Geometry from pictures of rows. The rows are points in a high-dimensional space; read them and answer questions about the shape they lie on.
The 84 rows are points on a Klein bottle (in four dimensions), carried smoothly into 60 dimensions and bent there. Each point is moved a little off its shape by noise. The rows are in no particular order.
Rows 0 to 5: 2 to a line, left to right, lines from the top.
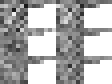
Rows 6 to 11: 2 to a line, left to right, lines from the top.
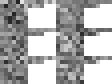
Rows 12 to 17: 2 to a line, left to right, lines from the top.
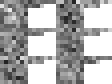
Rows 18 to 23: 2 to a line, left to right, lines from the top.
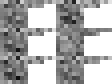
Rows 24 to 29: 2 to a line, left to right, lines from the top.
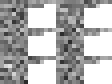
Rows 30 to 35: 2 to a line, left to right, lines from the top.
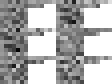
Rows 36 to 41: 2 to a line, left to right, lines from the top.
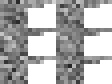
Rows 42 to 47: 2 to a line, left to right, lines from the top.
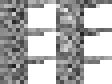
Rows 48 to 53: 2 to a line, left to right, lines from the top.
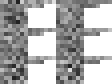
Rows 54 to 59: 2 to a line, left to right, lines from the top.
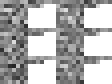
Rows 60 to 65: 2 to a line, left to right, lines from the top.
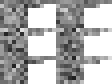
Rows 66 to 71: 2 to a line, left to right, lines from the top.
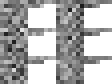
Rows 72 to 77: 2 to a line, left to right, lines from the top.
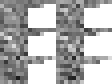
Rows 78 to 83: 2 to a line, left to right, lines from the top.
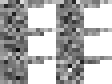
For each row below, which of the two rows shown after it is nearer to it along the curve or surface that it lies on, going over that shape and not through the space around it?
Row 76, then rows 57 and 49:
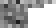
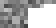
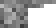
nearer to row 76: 57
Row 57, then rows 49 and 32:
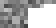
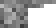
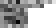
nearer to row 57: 49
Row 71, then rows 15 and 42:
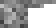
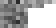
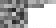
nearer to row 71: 42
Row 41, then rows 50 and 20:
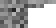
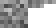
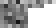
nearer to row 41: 20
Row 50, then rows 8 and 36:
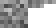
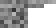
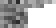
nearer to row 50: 36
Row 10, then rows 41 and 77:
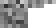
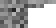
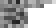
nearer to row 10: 77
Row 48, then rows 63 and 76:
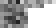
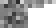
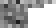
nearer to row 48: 63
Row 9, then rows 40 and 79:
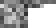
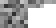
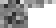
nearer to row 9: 40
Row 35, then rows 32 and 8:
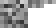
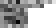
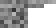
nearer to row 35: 32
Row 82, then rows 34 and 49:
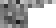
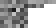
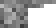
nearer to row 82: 34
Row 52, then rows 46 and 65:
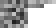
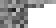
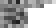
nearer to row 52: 65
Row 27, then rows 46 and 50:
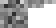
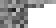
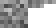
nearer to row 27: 50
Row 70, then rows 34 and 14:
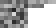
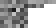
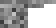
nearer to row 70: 14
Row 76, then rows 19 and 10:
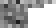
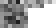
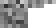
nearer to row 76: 10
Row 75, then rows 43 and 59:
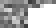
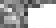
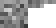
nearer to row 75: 43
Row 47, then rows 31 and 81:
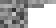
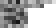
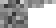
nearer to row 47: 31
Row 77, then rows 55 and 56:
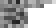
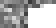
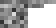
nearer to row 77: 56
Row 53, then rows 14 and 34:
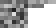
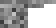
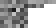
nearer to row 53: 14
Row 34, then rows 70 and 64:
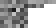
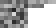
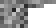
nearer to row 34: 64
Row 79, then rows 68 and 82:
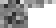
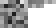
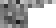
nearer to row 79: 68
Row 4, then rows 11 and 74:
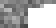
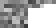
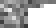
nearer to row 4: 11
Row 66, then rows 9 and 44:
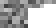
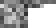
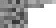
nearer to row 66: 9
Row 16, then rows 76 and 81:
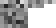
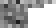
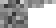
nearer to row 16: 76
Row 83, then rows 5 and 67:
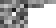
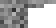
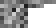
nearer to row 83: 67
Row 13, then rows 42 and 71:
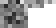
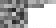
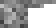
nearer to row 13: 42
